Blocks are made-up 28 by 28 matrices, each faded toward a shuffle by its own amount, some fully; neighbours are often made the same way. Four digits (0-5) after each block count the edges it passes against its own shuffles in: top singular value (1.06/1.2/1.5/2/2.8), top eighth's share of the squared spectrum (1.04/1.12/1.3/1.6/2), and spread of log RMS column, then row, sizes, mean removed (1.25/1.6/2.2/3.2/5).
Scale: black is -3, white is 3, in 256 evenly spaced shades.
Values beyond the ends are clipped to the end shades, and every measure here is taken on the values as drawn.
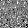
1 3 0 1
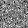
0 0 0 0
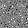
1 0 0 0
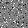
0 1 1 0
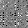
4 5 2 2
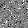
0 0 0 0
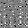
3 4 1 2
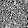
0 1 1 0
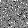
1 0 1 0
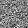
0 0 0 0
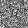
0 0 0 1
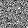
0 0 0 0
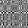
4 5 3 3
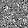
1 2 0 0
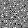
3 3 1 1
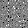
3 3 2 0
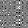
4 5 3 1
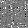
3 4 2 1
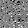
3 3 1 1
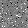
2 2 0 0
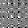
4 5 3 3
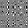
4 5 3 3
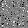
2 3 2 0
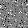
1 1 1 0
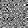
3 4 1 2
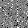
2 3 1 0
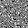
2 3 0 0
